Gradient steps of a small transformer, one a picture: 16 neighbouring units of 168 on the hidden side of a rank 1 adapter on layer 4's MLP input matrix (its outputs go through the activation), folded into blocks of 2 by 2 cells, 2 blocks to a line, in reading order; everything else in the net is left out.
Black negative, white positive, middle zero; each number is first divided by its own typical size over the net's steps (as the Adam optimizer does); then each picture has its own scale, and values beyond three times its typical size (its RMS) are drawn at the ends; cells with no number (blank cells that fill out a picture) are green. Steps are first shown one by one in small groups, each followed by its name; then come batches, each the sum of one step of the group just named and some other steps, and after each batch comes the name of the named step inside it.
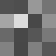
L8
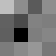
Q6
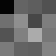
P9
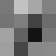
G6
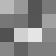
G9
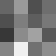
P9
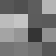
L8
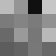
G9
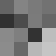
P9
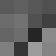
P9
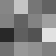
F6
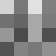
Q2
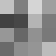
Q2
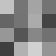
Q2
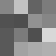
F6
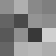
F6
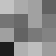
Q2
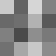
Q2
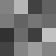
F6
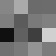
F6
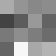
Q2
